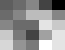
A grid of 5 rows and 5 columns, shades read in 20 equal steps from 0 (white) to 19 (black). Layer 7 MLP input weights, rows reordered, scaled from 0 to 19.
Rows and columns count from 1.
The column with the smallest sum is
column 4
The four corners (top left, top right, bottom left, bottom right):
12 19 3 2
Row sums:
65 39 37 37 23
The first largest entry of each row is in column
5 1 2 3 3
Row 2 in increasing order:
5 5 9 9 11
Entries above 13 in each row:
2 0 0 1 0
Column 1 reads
12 11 9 4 3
